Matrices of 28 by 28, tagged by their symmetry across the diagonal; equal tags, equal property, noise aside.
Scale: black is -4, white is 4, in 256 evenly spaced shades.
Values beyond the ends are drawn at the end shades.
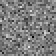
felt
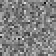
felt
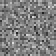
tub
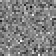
felt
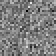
felt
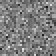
felt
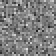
tub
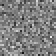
felt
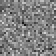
felt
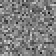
felt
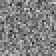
felt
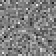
tub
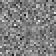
tub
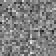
tub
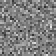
felt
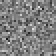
tub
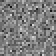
felt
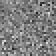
tub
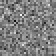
tub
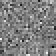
tub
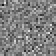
tub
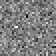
tub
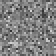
tub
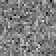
felt
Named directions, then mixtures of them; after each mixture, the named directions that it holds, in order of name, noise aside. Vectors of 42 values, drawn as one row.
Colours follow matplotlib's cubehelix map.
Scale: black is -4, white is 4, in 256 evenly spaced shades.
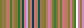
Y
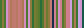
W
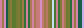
W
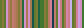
W, Y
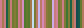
W, Y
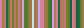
W, Y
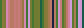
W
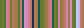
W, Y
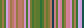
W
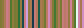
Y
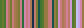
W, Y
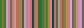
W, Y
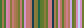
W, Y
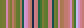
W, Y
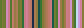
W, Y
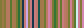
Y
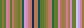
W, Y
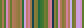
W, Y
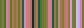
W, Y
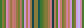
W, Y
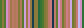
W, Y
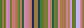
W, Y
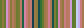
W, Y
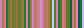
W
